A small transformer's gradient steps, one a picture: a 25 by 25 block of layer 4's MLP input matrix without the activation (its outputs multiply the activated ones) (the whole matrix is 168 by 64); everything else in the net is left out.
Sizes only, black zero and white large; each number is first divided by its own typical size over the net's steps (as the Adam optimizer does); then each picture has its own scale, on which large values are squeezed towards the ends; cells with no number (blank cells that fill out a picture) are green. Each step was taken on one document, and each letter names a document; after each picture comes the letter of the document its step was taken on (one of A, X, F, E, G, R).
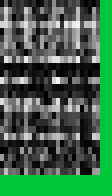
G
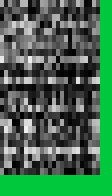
G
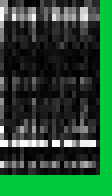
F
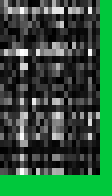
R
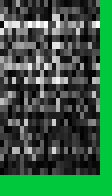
G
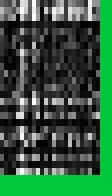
R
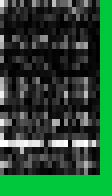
F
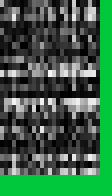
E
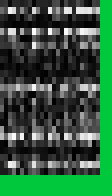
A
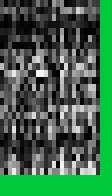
E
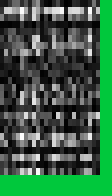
R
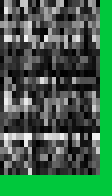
G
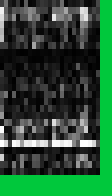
F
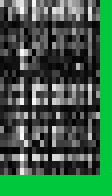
R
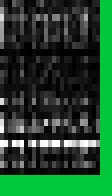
F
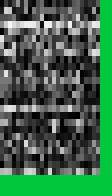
G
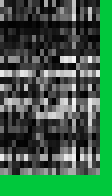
E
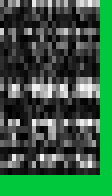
A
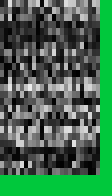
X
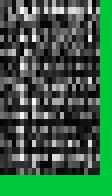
R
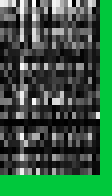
R
